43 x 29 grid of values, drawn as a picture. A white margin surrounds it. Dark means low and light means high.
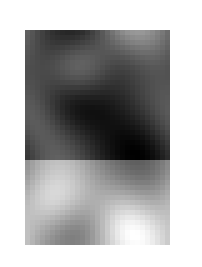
The bottom part is higher, past a seam about 60% of the way down. The bottom right is the ninth with the highest average. No lone cell stands out from its neighbours.
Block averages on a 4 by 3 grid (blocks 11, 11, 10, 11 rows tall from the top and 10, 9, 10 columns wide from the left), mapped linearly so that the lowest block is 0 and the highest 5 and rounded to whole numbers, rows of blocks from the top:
112 / 101 / 321 / 445
